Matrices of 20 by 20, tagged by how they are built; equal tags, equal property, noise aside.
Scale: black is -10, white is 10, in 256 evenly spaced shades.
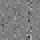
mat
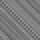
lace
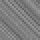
lace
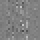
mat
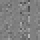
mat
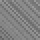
lace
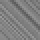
lace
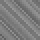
lace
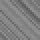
lace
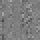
mat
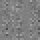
mat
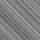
lace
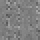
mat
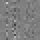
mat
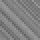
lace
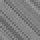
lace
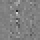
mat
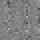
mat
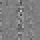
mat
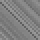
lace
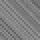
lace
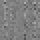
mat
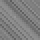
lace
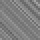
lace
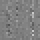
mat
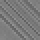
lace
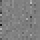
mat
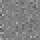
mat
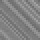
lace
